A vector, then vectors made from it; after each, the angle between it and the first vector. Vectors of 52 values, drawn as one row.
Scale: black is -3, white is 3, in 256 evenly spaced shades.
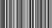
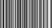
orthogonal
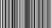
partly opposed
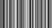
nearly parallel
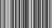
partly opposed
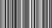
nearly opposite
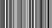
nearly parallel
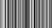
nearly opposite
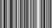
orthogonal
